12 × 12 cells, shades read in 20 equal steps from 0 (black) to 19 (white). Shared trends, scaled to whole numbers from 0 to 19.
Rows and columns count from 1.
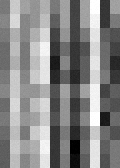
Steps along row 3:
up down up up down up down up up down down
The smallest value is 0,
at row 11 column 8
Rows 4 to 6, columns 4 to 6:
15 18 4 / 14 17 2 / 15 17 3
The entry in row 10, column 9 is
7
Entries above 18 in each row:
1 0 0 0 0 0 0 0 1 0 0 0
